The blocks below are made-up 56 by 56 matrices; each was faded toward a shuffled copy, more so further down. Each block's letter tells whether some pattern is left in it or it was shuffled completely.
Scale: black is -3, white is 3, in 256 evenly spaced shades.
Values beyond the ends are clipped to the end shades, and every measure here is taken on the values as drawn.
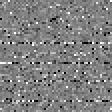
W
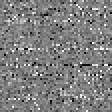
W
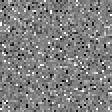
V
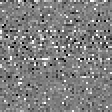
W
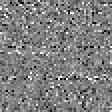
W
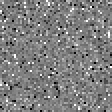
V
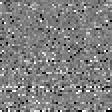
W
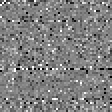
W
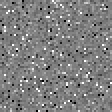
V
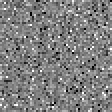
V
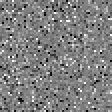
V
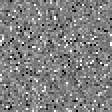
V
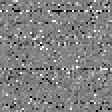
W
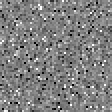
V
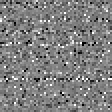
W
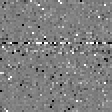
W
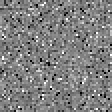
V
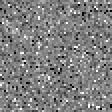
V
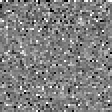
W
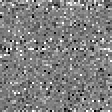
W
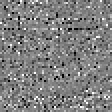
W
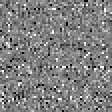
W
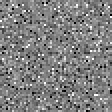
V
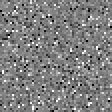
V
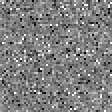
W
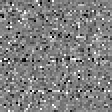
W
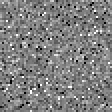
V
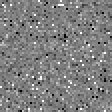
V
